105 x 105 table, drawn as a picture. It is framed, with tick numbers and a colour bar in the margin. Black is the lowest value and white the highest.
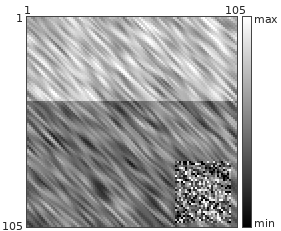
Roughest part: bottom right. Grain: diagonal, down to the right. Seam: horizontal, 40% of the way down, the top part higher. Histogram: bell-shaped. Odd patch: rougher, in the bottom right.
